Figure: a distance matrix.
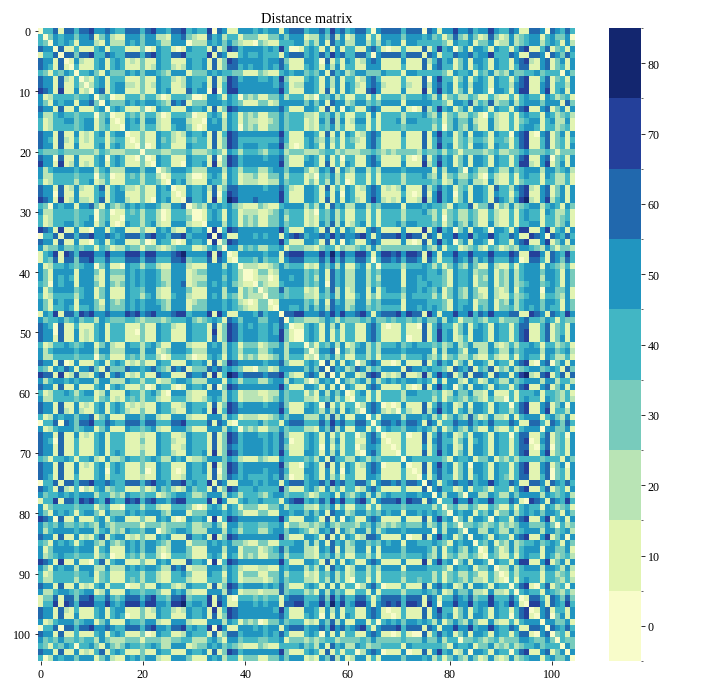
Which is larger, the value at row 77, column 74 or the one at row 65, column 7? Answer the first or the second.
the first
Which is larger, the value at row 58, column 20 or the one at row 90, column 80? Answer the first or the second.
the second
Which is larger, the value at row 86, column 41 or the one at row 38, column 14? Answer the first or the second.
the second
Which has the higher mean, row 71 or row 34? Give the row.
34
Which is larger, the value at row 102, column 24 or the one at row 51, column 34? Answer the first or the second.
the second
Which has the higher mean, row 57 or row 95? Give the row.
95
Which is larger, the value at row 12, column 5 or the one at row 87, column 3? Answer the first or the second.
the first
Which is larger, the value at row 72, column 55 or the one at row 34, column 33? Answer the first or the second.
the second
